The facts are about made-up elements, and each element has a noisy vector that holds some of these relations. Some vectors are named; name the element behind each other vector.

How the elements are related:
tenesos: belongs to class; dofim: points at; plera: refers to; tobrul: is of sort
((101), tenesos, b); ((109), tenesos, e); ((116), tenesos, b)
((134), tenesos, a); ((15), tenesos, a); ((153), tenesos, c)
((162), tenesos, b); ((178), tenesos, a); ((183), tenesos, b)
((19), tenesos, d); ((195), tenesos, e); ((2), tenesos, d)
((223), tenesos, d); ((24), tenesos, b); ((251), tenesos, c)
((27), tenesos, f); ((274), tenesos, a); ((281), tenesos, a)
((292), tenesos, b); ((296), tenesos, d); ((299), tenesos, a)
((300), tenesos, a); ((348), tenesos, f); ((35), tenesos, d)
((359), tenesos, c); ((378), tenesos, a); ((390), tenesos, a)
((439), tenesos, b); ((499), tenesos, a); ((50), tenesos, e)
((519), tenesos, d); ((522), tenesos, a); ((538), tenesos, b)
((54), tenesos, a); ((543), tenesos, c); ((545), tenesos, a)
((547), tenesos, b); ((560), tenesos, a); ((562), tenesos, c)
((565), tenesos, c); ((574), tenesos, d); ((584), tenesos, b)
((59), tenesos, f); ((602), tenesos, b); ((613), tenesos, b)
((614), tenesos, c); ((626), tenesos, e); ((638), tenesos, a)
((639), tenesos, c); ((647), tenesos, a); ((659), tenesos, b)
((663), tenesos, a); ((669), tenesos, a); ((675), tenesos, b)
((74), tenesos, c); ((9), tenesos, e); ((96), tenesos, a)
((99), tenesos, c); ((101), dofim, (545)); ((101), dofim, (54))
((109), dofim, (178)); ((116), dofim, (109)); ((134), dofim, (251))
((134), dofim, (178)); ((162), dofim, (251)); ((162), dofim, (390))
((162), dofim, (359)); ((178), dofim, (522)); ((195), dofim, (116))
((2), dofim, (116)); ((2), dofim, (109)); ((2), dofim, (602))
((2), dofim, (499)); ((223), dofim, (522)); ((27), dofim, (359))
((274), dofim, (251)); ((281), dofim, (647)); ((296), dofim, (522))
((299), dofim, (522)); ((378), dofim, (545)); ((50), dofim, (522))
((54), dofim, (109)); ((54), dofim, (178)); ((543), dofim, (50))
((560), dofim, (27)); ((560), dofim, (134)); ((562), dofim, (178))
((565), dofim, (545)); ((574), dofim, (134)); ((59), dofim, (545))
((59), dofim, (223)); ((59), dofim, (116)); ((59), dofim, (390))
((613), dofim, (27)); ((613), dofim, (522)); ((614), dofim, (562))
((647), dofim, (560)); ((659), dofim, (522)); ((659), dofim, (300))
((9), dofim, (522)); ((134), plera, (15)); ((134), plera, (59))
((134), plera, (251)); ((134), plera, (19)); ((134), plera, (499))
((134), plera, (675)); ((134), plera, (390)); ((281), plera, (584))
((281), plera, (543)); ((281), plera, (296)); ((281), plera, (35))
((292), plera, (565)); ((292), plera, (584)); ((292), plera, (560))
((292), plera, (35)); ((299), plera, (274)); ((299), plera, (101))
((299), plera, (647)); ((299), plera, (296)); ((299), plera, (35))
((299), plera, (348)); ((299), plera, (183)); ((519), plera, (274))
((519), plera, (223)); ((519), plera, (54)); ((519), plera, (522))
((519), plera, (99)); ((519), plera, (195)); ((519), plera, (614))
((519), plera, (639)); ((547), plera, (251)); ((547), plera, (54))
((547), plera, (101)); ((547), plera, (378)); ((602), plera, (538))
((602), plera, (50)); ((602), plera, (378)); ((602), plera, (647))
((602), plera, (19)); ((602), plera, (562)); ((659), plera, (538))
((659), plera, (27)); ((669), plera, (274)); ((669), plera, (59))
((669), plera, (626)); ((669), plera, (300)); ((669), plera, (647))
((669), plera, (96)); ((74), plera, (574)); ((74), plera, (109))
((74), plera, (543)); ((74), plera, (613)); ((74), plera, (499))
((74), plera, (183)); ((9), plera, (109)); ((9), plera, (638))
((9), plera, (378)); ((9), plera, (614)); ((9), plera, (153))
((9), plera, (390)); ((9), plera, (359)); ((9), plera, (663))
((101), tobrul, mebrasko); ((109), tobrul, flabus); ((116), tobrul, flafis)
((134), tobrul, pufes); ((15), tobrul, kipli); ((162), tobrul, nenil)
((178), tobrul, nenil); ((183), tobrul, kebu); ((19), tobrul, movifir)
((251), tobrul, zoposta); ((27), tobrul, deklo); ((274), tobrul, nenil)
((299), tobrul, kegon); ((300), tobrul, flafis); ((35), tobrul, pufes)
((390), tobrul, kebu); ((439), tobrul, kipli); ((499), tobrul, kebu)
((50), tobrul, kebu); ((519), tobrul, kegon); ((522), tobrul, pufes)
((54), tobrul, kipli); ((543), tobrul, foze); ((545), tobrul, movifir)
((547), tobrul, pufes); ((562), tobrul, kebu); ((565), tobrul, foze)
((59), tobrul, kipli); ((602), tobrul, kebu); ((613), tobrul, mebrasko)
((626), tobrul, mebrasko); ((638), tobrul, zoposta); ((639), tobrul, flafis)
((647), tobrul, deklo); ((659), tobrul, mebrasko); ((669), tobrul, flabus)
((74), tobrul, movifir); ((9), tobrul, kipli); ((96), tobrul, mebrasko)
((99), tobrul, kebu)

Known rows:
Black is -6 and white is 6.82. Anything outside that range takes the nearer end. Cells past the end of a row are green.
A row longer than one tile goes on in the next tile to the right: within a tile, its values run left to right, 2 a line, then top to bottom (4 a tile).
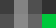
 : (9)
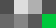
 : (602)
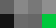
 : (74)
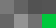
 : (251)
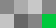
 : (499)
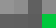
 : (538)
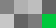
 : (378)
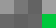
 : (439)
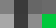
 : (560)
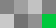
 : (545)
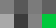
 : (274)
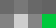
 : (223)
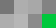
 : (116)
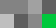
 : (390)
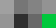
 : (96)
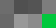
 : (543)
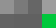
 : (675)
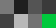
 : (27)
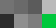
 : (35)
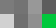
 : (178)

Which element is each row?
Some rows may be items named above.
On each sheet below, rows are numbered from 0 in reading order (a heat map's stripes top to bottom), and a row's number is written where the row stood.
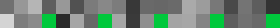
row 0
(54)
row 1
(348)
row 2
(560)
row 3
(101)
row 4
(659)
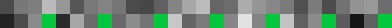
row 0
(292)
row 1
(348)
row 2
(359)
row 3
(378)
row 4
(2)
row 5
(522)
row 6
(669)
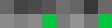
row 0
(613)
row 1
(50)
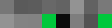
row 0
(162)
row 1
(519)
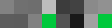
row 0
(584)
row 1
(281)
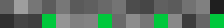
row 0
(547)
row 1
(162)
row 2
(359)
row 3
(134)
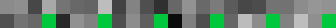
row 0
(626)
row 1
(35)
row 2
(9)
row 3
(519)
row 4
(296)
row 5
(565)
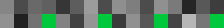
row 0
(647)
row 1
(299)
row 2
(19)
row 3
(27)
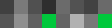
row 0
(9)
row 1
(574)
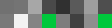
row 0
(59)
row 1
(299)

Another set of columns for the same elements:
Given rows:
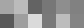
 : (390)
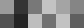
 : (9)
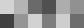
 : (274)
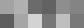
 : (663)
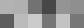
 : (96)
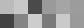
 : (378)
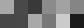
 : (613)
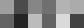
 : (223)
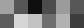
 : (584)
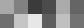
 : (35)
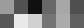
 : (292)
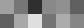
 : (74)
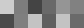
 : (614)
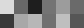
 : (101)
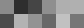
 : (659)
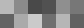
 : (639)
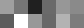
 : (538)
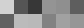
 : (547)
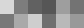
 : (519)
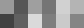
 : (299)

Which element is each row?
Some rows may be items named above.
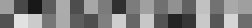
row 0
(292)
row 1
(543)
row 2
(178)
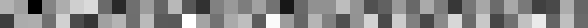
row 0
(27)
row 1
(101)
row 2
(602)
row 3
(538)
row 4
(2)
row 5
(543)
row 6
(35)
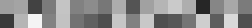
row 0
(281)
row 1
(522)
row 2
(574)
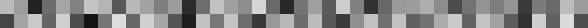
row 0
(565)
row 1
(134)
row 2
(9)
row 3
(101)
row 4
(59)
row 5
(19)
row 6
(296)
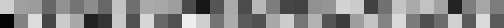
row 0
(54)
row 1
(178)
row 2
(292)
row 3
(348)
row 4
(647)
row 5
(574)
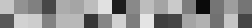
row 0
(669)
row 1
(560)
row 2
(162)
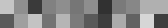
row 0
(251)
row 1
(50)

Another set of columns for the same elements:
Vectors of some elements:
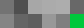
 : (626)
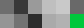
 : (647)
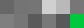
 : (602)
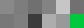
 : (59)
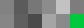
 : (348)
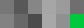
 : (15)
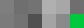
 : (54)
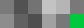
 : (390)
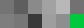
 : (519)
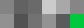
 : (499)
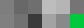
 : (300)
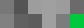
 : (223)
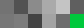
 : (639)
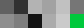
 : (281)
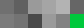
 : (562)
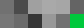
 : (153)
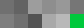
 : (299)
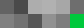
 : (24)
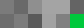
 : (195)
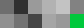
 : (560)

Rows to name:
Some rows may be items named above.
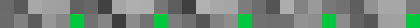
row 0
(101)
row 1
(584)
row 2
(292)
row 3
(565)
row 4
(669)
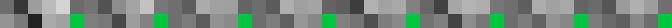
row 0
(647)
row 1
(35)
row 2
(101)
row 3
(101)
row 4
(292)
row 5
(584)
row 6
(101)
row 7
(116)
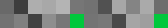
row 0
(584)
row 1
(296)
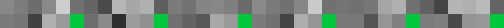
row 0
(59)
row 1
(613)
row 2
(378)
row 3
(59)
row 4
(2)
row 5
(162)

